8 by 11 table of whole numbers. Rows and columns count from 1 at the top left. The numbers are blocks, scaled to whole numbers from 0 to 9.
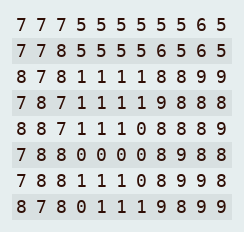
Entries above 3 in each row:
11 11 7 7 7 7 7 7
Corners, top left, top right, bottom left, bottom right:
7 5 8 9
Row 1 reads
7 7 7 5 5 5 5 5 5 6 5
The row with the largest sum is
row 2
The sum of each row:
62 64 61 59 59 56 60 61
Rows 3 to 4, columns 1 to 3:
8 7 8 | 7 8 7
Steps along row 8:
down up down up same same up down up same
